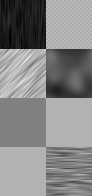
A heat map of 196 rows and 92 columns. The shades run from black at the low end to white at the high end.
It is made of 4 by 2 panels. Panel 1,1: very low, streaked downward, faint in contrast. Panel 1,2: high, checkered, faint in contrast. Panel 2,1: high, slanting up to the right. Panel 2,2: low, smooth. Panel 3,1: middling, flat. Panel 3,2: high, flat. Panel 4,1: high, flat. Panel 4,2: middling, streaked across.
